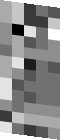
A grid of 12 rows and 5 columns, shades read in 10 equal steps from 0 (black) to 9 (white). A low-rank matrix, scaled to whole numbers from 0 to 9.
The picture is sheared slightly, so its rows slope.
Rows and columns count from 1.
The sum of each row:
22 24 26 23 25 22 22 23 23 24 27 22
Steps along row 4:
up down up up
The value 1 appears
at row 6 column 3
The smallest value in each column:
2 0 1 2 3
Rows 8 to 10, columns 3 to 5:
4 4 4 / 3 4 4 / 5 5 5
